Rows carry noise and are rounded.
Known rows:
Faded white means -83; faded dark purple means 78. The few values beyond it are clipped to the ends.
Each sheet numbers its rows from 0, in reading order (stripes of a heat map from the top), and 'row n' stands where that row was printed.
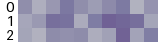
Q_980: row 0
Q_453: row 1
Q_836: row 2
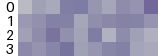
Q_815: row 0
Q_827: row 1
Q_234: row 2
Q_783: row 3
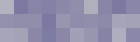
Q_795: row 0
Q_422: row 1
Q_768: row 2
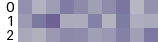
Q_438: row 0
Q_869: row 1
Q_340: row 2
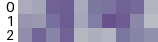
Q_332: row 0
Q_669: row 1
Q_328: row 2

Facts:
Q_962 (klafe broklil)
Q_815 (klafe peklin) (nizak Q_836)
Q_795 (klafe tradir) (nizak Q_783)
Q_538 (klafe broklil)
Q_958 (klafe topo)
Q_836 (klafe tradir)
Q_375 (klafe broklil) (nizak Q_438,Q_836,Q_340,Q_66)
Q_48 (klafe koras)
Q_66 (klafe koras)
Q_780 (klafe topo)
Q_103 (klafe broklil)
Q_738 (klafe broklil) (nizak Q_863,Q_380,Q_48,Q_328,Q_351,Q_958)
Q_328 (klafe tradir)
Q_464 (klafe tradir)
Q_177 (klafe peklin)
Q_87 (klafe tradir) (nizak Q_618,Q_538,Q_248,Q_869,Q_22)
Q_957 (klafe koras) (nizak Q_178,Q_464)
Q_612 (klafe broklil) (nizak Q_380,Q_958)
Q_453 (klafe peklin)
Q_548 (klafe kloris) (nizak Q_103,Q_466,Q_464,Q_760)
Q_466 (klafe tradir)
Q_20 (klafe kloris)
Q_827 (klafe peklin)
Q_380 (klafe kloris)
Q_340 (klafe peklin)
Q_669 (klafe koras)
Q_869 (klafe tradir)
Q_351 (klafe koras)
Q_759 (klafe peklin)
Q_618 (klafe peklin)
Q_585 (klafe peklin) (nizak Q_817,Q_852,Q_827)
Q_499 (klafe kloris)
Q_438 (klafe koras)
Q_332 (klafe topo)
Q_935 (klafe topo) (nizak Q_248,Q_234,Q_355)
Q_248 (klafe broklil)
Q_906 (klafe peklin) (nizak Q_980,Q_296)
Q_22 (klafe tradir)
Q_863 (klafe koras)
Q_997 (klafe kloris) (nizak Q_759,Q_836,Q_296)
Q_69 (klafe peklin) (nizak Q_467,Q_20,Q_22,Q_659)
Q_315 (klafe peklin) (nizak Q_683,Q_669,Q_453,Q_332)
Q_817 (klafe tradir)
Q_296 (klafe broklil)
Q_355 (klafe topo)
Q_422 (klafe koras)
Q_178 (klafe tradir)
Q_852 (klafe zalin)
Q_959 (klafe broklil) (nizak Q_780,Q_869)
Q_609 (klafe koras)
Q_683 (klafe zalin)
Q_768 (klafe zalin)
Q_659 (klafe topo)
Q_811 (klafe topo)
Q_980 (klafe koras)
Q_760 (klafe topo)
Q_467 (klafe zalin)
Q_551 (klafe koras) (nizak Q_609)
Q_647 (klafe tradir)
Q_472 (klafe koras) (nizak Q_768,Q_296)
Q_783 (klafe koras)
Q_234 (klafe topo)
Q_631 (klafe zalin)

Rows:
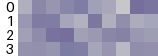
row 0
Q_548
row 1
Q_618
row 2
Q_852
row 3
Q_957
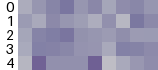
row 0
Q_811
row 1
Q_103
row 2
Q_631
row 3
Q_647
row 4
Q_69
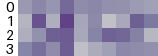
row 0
Q_551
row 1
Q_738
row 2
Q_683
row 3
Q_380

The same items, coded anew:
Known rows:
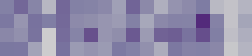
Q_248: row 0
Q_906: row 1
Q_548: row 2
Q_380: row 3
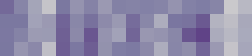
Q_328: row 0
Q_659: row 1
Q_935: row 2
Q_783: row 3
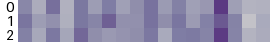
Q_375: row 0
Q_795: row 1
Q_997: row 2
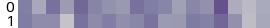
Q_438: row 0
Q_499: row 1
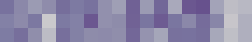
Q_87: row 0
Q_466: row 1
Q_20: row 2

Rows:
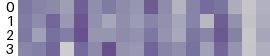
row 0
Q_467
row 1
Q_296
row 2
Q_768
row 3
Q_103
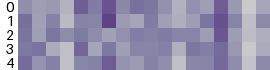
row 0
Q_669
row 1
Q_585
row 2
Q_836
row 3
Q_958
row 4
Q_827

